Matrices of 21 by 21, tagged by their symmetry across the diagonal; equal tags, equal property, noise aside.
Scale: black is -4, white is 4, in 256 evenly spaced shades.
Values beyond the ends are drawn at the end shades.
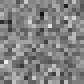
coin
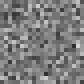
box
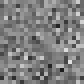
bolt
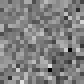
box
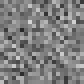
bolt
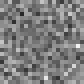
box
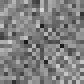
box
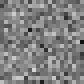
coin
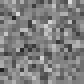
bolt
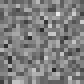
coin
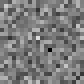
box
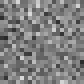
bolt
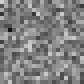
coin
